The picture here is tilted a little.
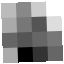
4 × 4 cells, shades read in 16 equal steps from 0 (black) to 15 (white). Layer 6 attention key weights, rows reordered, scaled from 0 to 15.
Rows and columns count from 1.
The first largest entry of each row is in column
4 4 4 1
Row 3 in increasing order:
5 6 6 7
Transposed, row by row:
11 10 6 10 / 8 7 5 0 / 12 5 6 3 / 15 13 7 6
